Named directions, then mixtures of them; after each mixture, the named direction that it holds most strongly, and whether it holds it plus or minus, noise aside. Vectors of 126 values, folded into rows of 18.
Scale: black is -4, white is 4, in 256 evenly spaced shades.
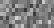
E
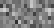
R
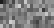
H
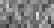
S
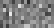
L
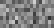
E, plus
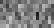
S, minus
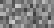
E, plus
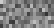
H, minus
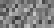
E, minus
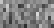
S, plus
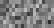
E, minus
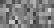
R, plus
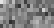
H, minus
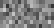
R, plus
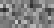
R, minus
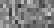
L, minus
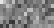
H, minus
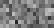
R, plus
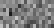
L, minus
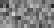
R, plus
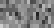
S, minus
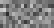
R, plus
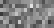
E, minus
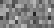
E, plus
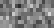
E, minus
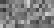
H, plus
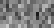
S, minus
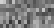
H, minus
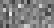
L, plus
